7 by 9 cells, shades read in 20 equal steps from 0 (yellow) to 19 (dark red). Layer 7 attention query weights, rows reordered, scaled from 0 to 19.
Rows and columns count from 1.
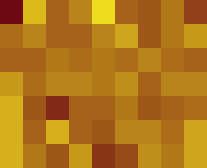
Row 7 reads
4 9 12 6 15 13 7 9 5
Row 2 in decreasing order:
12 11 11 10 9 8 8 6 5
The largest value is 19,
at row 1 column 1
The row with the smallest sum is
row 6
